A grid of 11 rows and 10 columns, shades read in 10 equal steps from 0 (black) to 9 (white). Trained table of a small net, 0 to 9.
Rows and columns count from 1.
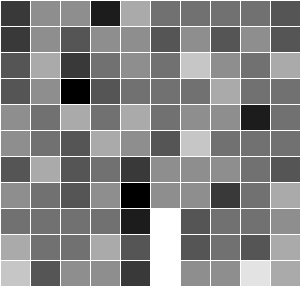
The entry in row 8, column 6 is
5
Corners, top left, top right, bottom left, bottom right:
2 3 7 6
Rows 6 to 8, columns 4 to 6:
6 5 3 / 4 2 5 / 5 0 5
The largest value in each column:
7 6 6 6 6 9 7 6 8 6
